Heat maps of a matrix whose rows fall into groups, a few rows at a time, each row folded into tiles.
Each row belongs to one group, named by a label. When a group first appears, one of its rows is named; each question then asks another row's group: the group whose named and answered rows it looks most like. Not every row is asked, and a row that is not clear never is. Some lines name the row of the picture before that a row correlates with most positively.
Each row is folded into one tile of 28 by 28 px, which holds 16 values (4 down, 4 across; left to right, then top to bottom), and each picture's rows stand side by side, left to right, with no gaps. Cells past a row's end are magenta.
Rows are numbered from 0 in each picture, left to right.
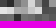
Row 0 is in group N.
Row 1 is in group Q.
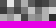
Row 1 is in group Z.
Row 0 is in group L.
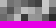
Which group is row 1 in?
N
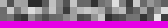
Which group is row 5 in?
Z
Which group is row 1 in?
N
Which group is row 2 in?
Z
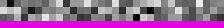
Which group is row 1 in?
L
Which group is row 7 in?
Q
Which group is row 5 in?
L
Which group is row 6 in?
Q
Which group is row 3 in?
Z
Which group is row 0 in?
N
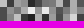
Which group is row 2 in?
Z
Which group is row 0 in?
Z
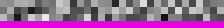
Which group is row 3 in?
L
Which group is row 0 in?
Q
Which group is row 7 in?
Q
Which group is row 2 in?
Q
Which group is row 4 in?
N
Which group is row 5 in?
Z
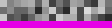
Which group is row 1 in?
Z
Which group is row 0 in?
Q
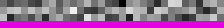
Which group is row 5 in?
Z
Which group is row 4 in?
N
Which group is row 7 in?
L
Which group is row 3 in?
L
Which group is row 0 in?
N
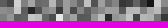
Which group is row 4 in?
Z
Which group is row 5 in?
N
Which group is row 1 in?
L
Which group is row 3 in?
Z
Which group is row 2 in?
L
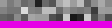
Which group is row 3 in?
L
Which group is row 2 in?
Q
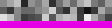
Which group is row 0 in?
L
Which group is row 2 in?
L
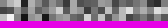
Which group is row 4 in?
N
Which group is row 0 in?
L
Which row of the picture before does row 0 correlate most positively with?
0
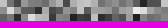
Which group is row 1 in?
L
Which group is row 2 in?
Q
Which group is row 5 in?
N
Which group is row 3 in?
Q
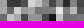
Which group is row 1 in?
Q
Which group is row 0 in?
Z
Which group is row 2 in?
N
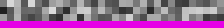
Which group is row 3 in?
N
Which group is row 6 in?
Z
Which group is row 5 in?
Z
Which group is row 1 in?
Z
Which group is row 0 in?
L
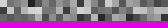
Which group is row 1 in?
N
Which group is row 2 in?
Z
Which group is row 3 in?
Q
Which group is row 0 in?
Q
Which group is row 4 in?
Q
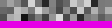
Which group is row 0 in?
Z
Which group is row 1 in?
Q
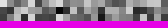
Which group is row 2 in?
L
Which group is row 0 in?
Z
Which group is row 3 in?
Q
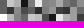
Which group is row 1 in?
L
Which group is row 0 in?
L
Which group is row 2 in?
L
